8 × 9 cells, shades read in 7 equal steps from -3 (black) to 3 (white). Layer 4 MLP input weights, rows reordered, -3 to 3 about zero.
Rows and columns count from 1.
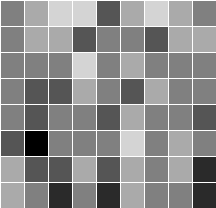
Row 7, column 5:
-1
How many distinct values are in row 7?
4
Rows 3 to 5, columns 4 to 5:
2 0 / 1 0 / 0 -1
